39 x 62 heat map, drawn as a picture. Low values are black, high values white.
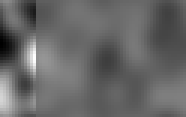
The bottom left is the ninth with the highest average. No lone cell stands out from its neighbours. The right part is calmer, past a seam about 20% of the way across. The middle left is the roughest part. The halves do not mirror each other.
